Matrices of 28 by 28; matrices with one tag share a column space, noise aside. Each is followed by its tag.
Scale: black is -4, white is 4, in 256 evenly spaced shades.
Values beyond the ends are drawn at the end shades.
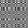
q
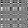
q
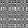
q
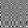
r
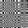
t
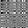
t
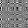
q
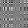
q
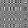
q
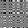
t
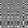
r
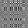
q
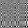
r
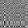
r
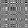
q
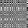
q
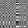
r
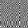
r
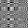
q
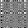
t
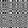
t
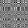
q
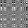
q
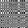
t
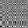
r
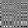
r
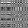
q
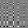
r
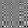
r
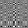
r
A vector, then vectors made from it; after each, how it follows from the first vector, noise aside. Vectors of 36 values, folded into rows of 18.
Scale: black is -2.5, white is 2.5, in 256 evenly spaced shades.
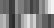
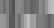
shrunk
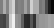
negated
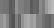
shrunk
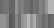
shrunk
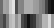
negated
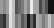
negated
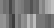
shrunk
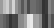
wrapped around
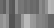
shrunk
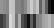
negated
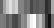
wrapped around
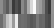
wrapped around
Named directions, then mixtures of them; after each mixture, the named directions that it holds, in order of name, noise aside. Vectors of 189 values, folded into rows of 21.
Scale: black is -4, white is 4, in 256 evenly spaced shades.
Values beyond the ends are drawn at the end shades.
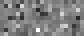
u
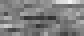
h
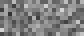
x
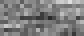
h, u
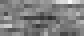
h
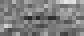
h, x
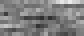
h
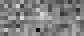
h, u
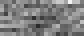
h, x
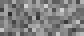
x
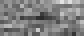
h, u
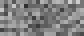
h, x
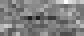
h, x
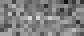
h, x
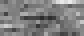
h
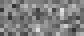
u, x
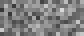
x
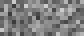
x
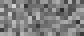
x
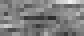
h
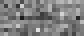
h, u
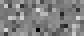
u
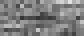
h, u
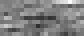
h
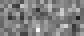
u, x
